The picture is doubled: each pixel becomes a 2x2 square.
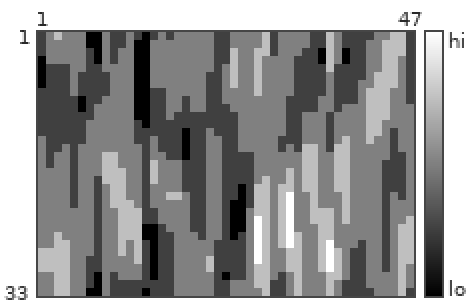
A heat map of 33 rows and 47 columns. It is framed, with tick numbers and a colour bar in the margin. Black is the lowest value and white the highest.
Ninth with the lowest average: top left. Grain: streaks running down. Mirror symmetry: none. Ninth with the highest average: bottom right.
